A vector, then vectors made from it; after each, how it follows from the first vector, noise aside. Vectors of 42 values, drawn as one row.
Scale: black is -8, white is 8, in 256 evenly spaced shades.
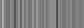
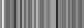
scaled up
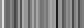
scaled up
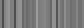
sign-scrambled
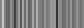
scaled up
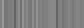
shrunk
